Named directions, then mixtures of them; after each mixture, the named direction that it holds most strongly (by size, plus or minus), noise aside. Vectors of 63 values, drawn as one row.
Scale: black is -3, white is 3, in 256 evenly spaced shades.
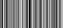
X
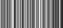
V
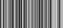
V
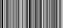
X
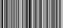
X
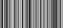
X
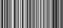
V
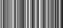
V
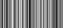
X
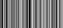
X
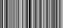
X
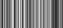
V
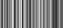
V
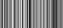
X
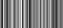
X
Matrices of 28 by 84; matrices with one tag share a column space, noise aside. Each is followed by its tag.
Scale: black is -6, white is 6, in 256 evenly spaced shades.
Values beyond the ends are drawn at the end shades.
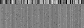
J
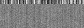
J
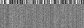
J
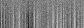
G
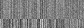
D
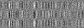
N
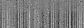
G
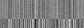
D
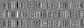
N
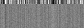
J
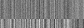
D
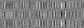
N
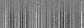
G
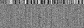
J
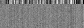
J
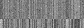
D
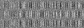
N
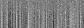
G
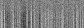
G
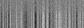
G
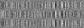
N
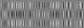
N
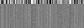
J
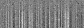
G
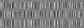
N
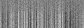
G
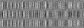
N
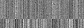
D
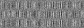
N
